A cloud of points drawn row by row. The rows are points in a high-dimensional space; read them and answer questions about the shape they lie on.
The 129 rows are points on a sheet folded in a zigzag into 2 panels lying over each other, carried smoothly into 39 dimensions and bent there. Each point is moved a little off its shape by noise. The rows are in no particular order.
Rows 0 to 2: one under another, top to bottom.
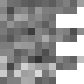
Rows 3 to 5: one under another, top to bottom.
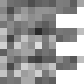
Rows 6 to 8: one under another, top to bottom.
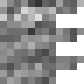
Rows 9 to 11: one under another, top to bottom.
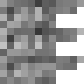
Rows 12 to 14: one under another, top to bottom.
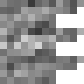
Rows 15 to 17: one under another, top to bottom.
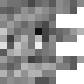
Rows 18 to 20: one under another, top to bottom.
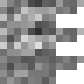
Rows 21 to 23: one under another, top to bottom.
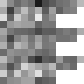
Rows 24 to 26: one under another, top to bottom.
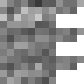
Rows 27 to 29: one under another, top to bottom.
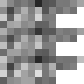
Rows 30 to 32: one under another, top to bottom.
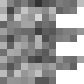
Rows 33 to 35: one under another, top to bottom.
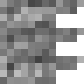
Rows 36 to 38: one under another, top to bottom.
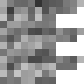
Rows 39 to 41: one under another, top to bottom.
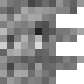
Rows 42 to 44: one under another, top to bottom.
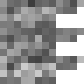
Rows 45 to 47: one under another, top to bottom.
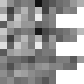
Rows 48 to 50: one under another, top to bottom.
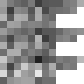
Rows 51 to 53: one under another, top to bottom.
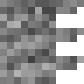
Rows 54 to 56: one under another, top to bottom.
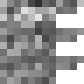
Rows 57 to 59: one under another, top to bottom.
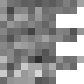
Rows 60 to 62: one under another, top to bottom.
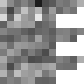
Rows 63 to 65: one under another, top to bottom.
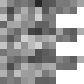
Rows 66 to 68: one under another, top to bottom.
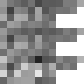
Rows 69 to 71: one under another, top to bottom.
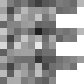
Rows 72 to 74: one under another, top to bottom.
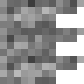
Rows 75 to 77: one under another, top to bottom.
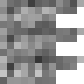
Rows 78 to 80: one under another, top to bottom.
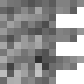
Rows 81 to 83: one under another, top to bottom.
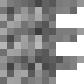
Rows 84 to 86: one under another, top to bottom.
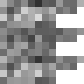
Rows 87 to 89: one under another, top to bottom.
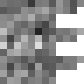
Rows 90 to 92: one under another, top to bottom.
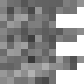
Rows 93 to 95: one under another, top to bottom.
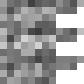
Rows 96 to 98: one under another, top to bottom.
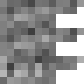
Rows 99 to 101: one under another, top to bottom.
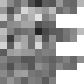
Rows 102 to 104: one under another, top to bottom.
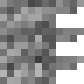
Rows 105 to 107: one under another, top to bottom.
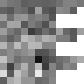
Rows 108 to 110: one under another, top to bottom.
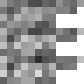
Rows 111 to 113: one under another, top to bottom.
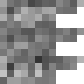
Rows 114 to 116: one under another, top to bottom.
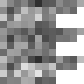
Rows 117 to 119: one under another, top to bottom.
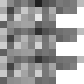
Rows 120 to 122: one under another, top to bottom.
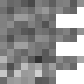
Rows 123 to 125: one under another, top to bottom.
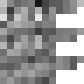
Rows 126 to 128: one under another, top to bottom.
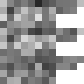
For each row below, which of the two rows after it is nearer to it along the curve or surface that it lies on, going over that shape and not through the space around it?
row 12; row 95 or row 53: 95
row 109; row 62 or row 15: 62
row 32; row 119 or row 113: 119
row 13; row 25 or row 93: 93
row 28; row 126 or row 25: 126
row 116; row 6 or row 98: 6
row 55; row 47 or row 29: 29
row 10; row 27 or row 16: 16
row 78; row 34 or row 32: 32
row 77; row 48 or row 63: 48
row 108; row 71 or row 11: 71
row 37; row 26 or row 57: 26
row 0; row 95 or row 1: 1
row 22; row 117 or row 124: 117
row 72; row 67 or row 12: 67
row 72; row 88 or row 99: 99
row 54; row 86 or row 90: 86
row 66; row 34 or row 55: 34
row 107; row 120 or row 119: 119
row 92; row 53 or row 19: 19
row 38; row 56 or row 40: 40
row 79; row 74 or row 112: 74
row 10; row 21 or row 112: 21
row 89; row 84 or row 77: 77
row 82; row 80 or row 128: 80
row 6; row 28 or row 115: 28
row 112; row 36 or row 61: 36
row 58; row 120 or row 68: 120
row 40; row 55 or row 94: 55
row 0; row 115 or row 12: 115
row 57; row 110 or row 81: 110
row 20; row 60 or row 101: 101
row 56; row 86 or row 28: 28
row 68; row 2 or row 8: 2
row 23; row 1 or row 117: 117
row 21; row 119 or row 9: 119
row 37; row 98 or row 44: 44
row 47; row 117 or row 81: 117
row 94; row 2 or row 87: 2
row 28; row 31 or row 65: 31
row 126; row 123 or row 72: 123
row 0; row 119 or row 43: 119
